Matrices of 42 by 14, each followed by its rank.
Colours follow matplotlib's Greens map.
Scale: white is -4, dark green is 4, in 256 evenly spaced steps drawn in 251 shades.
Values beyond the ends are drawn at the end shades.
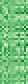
three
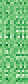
three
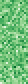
full rank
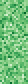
full rank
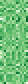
three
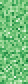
full rank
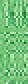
three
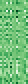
three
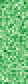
full rank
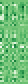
three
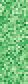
full rank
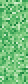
full rank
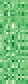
three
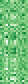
three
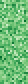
full rank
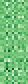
three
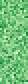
full rank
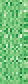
three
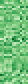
three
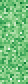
full rank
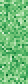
full rank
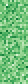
full rank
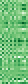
three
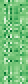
three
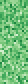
full rank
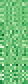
three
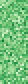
full rank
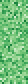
full rank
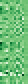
three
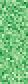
full rank
